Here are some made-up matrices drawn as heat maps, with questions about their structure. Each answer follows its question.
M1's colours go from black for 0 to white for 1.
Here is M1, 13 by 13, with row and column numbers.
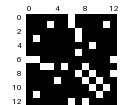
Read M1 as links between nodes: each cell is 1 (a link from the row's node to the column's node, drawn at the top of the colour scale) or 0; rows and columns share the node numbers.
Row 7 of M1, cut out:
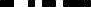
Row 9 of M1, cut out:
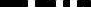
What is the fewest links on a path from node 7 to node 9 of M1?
2
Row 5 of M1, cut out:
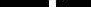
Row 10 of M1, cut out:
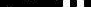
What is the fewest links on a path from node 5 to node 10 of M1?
4
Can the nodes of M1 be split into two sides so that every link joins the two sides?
no
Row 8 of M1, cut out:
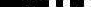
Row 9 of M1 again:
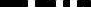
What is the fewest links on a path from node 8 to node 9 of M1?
1
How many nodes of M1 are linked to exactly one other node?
4
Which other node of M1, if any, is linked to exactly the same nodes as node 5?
node 2
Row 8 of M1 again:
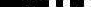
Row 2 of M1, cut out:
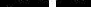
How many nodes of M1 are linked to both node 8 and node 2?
1
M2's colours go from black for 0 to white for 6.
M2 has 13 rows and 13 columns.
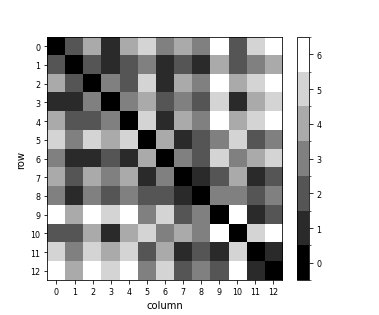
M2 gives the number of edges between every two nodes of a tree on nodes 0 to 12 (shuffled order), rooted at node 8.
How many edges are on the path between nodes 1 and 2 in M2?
2
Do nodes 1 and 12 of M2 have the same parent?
no
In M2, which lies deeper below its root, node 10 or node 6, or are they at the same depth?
node 10
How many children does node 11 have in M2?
2
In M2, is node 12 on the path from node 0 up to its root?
no
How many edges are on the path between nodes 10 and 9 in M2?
6
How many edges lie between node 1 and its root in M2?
1
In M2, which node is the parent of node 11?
7
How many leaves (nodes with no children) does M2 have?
7
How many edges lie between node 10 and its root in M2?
3
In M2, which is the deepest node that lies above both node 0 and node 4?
1
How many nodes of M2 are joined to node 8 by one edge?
2
